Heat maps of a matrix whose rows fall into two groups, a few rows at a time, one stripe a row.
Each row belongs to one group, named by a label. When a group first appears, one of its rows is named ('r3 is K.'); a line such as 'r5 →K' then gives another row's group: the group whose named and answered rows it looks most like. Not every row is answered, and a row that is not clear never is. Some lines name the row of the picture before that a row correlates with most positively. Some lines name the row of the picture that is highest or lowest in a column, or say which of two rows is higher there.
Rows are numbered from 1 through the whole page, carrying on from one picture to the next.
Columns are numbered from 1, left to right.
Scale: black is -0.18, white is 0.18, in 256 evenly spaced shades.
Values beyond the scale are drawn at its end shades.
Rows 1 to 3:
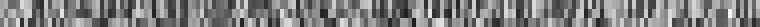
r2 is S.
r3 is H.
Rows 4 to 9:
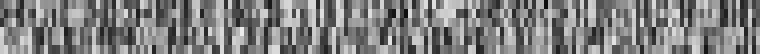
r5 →H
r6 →H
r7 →S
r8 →S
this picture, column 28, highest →5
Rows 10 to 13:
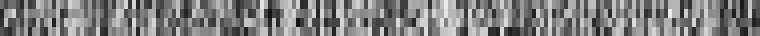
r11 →H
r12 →H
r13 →H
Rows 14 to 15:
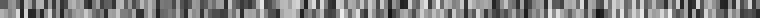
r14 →H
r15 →H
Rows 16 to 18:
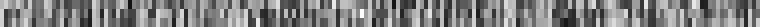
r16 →S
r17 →S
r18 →S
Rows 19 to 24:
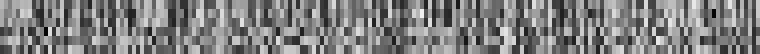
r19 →S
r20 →S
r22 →H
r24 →H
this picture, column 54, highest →22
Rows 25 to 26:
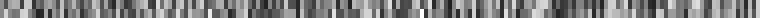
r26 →S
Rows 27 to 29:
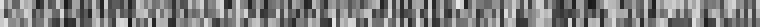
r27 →S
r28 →S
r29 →S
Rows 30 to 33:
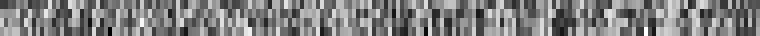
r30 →H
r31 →S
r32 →S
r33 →S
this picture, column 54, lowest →33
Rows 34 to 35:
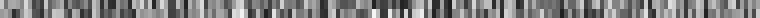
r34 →S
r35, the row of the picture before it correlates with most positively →32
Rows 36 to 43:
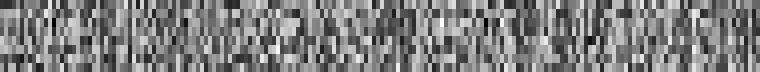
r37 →S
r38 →H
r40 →S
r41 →S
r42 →H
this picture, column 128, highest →40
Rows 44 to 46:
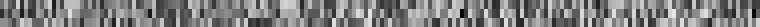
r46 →S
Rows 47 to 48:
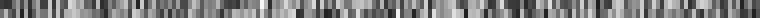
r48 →H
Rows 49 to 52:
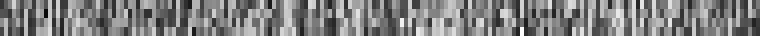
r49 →H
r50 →H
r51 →H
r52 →H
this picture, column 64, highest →52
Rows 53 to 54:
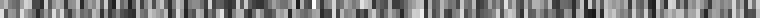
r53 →S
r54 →S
